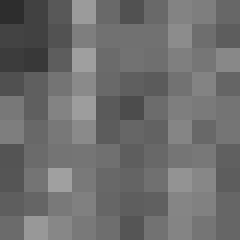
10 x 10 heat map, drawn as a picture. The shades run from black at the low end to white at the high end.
Average level on the scale: 40%. Stripes: upright, repeating 2 times. Ninth with the lowest average: top left. Odd rows or columns: none. Roughest part: bottom left. Odd patch: lower, in the top left.
